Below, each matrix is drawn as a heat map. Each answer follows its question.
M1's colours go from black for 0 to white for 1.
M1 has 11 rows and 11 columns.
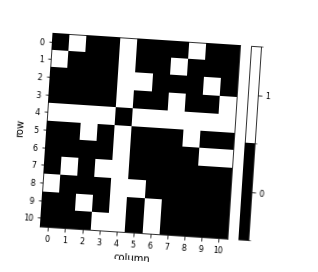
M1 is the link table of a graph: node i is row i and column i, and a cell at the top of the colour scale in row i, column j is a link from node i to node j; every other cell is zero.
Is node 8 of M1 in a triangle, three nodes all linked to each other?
yes
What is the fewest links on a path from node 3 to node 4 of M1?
1
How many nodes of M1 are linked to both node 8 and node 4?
2
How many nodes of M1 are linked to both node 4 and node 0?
2
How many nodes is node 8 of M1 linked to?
3
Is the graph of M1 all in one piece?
yes
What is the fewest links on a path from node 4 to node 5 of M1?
1
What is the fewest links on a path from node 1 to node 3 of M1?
2
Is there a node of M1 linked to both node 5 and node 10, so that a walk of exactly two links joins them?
yes
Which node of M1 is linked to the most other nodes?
node 4
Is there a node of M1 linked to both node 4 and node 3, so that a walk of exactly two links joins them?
yes
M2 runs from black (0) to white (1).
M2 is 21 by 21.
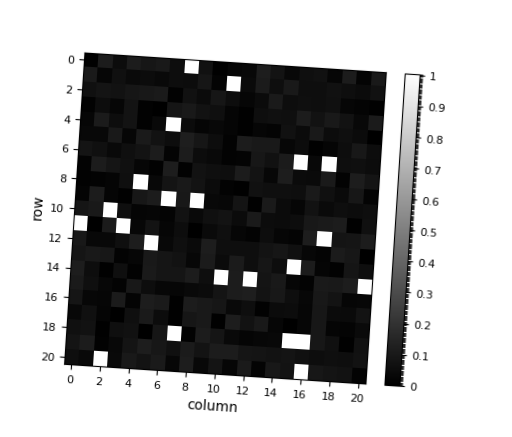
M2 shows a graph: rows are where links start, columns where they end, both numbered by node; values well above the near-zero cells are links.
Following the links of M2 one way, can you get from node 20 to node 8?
no
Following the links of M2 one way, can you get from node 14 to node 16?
yes
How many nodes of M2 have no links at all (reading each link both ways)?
1
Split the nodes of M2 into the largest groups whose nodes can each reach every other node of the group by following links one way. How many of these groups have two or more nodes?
0
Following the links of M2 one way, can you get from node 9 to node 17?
yes
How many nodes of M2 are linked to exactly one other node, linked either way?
4
